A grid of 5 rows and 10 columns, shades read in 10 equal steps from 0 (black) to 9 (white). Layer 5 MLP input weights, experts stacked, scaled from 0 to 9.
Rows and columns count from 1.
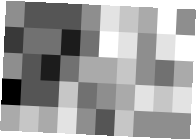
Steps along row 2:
up same down up up down down up up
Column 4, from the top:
3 1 4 7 8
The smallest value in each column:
0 3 1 1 4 3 6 5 4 5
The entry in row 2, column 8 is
5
